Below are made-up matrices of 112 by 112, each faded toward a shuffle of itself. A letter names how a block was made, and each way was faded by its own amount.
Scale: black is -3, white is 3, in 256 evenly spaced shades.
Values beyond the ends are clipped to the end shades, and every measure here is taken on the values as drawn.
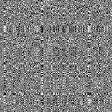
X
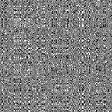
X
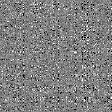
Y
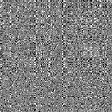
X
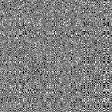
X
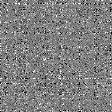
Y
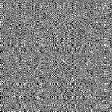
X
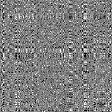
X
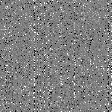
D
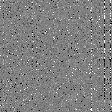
D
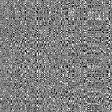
X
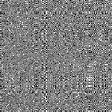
X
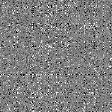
Y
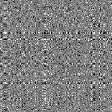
X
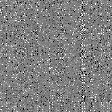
D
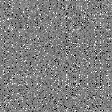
D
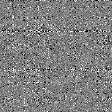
Y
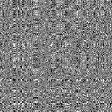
X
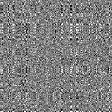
X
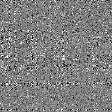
Y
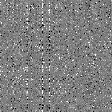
D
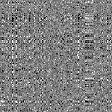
X
